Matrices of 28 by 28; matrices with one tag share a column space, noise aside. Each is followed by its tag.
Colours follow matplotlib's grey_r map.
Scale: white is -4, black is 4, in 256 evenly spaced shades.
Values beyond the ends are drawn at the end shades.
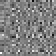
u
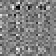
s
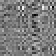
s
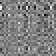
s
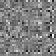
u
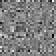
u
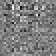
s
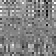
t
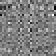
s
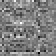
u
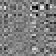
s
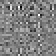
s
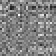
s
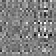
u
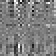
t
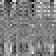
t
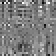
t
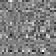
u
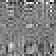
t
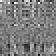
t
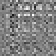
s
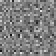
u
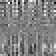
t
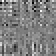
t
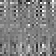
t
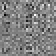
s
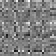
u
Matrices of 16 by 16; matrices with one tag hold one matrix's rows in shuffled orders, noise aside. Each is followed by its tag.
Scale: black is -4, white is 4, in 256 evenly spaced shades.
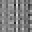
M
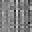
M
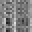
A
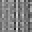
M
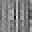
M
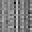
M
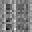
A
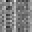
A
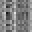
A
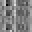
A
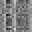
A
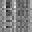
A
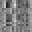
A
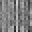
M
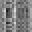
A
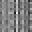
M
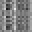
A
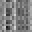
A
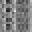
A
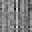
M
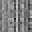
M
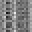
A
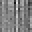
M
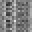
A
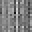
M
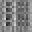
A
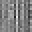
M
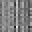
M
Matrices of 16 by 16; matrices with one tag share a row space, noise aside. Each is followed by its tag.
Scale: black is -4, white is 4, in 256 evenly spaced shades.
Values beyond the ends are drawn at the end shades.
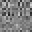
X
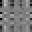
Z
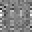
Z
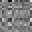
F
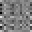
Z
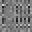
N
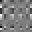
Z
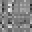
F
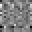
Z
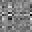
F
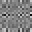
X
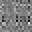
N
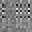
N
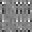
N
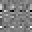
Z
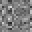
F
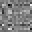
F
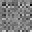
X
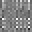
N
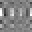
Z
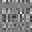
X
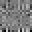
X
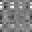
Z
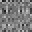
X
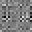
X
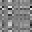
F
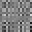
X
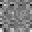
Z
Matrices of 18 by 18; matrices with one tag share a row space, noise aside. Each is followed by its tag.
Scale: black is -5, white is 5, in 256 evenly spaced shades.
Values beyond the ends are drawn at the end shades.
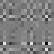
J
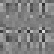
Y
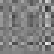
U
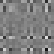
J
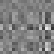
U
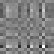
Y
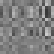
U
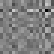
U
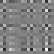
J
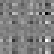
U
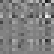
U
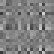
Y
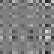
U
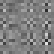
J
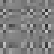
J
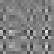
J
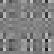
J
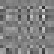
Y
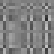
J
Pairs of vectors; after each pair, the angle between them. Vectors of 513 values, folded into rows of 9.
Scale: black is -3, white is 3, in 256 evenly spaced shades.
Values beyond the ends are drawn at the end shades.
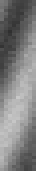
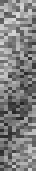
partly opposed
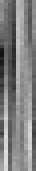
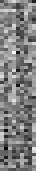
partly opposed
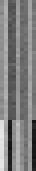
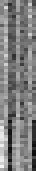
nearly parallel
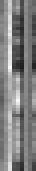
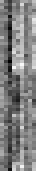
nearly opposite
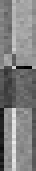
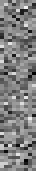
orthogonal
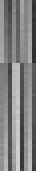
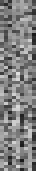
partly aligned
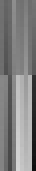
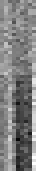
nearly opposite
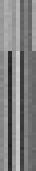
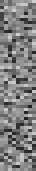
orthogonal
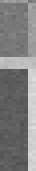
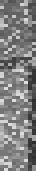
partly opposed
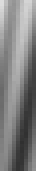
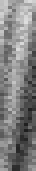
nearly parallel
